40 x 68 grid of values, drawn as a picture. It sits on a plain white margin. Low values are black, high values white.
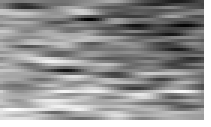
Grain: streaks across. Slope: up to the bottom left. Histogram: bell-shaped. Ninth with the lowest average: top right. Mirror symmetry: none.
